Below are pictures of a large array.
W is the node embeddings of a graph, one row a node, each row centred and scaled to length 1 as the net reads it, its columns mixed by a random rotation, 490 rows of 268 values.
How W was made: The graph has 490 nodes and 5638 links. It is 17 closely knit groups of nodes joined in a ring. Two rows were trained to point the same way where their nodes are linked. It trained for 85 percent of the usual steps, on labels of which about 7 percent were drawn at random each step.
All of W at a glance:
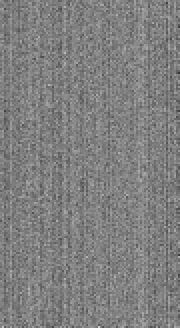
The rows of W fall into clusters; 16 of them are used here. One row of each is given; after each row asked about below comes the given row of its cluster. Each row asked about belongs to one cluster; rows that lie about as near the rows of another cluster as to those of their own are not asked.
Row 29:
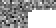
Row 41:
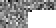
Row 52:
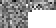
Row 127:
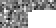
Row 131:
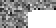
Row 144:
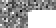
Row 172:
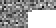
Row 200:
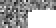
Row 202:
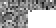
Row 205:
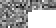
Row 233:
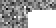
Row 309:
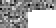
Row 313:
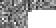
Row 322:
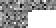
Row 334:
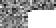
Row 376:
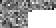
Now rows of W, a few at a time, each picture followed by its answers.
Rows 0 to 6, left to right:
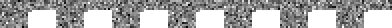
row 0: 172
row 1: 376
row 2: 144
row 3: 309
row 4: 200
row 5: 205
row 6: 200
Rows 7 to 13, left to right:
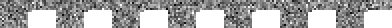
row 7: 313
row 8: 200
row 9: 131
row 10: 233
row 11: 233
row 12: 52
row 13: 172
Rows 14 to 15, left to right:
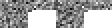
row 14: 52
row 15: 29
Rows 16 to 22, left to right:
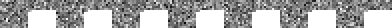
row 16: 144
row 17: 233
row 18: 144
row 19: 172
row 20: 313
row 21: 144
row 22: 127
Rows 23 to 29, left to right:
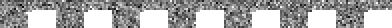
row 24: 52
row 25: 131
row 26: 144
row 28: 205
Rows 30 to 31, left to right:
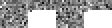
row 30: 202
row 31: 233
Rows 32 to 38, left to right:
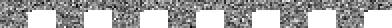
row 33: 205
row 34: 313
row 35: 172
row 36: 376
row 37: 309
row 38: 334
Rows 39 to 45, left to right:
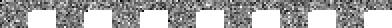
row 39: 309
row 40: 205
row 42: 172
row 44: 131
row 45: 127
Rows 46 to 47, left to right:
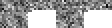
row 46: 131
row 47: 233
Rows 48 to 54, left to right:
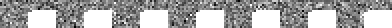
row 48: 41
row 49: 309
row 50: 313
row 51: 376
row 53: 172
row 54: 131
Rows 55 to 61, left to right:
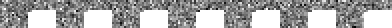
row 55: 144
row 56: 144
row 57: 127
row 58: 41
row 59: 41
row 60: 205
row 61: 309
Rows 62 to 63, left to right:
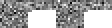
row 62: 172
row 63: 172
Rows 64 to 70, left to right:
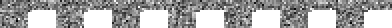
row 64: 376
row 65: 233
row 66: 29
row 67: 127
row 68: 200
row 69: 29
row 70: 29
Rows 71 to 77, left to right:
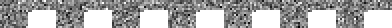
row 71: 322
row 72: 29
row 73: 29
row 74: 202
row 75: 202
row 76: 309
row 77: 144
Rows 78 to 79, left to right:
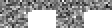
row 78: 233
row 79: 233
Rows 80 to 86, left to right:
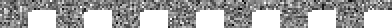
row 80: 127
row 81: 233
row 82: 322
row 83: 313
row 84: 29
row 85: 334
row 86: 52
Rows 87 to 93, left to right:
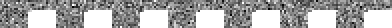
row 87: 172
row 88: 205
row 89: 205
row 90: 202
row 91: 322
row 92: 131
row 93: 309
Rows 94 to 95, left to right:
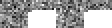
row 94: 376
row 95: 127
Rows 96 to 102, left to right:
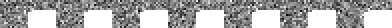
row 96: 233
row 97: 202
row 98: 233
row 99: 29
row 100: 233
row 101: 200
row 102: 131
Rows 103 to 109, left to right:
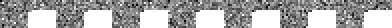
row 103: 313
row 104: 322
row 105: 205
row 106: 376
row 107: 334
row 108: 322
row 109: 41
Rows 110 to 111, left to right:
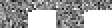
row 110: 52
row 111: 202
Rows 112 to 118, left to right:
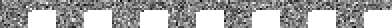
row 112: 29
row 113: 309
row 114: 41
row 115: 127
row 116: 172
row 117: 41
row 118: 309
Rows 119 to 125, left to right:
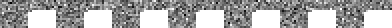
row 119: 202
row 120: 172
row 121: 205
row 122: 144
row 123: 322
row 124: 29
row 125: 144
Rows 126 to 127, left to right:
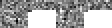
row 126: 376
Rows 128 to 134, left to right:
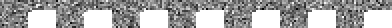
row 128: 172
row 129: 309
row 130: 131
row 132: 41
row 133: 29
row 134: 322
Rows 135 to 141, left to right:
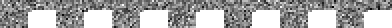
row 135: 172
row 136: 200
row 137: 334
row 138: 200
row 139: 322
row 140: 202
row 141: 334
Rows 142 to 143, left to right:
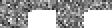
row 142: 376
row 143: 131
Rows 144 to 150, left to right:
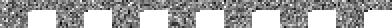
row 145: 376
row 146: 309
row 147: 376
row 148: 334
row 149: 334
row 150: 52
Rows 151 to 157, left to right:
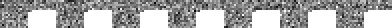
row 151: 313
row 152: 52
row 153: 202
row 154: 200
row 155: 334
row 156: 127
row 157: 205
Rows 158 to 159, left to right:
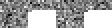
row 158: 200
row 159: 41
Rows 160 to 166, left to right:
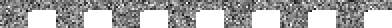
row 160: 200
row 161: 233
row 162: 172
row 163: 131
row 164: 313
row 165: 52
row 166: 52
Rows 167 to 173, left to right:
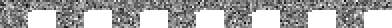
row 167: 131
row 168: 200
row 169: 144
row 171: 202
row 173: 233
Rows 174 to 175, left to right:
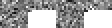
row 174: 29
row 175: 52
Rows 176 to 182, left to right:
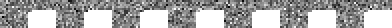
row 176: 233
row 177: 52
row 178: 334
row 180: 172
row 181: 144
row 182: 131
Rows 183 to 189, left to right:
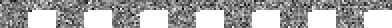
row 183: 52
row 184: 313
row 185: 202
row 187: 205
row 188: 205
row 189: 233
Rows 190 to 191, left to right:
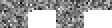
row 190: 131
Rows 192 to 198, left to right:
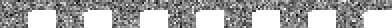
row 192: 172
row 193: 131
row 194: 313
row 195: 233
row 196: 52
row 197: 144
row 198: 309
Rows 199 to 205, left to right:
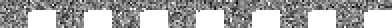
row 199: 233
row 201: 131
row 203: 144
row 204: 233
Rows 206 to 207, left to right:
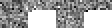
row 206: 52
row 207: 41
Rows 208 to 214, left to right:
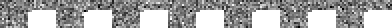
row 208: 313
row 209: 334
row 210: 29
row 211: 313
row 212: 172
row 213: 309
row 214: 233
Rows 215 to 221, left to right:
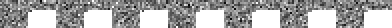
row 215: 322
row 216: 376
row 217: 202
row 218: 205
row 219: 376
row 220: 202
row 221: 29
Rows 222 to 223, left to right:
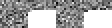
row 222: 172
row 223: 41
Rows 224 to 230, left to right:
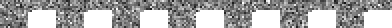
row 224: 205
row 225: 313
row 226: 127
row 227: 131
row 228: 322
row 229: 202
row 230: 376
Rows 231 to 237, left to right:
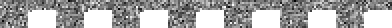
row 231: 202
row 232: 52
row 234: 29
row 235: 172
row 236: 52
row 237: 233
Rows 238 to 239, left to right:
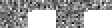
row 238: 200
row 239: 172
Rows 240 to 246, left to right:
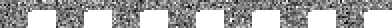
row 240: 322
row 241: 29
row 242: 313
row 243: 205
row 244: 144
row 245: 233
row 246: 233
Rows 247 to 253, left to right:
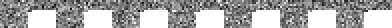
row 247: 334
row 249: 200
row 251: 313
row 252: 202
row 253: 41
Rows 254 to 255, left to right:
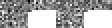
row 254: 313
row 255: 313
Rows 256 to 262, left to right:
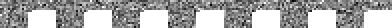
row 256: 127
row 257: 322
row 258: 172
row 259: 29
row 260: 52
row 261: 52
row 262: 29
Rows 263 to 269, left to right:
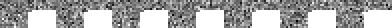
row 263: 313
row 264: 233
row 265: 41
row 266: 29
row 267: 322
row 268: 376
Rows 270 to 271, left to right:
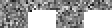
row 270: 52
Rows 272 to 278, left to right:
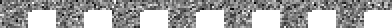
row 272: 376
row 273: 200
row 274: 172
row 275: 334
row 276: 200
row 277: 376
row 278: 376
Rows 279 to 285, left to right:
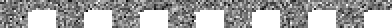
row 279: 200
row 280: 52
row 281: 334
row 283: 41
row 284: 52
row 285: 334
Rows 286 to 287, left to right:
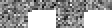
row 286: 334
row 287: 313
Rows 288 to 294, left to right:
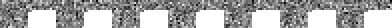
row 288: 29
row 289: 322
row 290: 127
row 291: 313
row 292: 313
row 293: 200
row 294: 202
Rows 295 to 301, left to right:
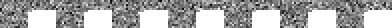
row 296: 202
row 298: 29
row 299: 172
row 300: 29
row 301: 131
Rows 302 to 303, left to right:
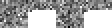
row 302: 200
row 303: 233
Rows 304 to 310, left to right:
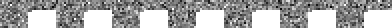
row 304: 334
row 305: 376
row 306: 233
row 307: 322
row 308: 202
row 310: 205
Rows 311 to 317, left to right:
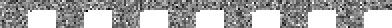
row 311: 202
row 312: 52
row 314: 376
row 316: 376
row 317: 233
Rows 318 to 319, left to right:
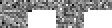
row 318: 376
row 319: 144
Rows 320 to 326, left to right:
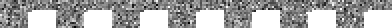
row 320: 127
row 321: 309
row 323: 202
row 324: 41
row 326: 144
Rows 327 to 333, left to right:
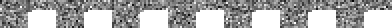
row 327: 376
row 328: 52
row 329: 309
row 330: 202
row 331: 313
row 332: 313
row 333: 41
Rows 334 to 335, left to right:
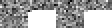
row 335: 127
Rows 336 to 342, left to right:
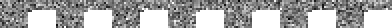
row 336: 172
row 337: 205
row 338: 29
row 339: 202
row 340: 127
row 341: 334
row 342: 29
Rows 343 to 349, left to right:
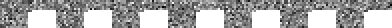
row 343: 313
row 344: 131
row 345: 309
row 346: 29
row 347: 127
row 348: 172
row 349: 334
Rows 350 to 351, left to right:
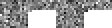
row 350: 127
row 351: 52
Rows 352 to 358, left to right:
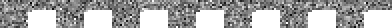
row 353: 144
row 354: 29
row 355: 205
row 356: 41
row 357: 172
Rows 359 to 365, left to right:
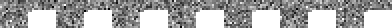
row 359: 202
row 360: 376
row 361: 200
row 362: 233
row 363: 172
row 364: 29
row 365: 144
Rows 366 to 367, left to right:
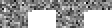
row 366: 127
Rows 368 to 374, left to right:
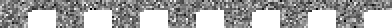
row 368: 334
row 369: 131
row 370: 144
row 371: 144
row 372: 41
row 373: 313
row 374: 309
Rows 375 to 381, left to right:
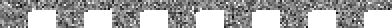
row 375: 205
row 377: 376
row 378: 233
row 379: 313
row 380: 131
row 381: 376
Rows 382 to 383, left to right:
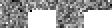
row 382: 52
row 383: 334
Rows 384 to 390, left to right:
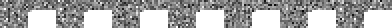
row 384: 144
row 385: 144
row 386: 233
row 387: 205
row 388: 322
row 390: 144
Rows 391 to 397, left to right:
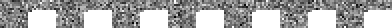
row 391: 52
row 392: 127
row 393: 202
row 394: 233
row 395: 205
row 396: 313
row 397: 205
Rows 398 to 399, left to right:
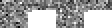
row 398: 309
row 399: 127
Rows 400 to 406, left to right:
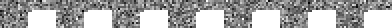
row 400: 322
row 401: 200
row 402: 202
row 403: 172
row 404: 144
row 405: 313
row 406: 205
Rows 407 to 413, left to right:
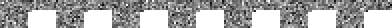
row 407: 313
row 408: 376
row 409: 313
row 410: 202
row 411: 322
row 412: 202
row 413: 334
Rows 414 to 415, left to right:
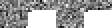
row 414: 322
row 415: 334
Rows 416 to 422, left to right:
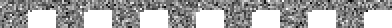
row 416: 202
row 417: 233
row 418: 309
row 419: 131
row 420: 322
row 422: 52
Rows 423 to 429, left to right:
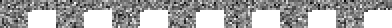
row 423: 376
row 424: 309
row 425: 200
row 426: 376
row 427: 233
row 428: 200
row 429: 41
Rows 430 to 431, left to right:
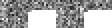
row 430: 144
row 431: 127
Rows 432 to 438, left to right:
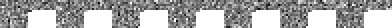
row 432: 41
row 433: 144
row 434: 322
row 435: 144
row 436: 334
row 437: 322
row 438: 205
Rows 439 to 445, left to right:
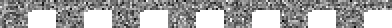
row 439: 202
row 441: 322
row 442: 41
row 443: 144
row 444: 131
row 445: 309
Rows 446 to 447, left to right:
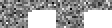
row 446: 172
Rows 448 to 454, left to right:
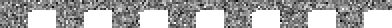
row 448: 205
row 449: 41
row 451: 172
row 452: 131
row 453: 172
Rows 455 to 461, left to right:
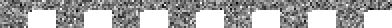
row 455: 205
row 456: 144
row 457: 233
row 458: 376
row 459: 233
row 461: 334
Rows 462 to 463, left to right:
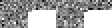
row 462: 313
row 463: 334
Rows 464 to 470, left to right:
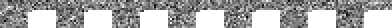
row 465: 29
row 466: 334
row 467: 313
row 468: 200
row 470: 29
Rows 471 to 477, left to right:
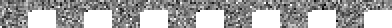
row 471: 202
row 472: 41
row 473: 144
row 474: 41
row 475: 29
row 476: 334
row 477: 172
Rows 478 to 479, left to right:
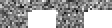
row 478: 205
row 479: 52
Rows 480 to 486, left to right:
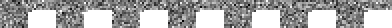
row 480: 52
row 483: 29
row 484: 205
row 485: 172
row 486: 29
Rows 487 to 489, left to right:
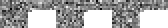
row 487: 29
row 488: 322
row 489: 309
